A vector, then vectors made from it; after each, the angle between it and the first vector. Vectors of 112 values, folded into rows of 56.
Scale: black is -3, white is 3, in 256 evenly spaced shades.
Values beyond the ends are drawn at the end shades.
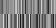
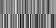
nearly parallel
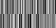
orthogonal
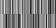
orthogonal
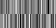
nearly parallel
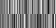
partly aligned
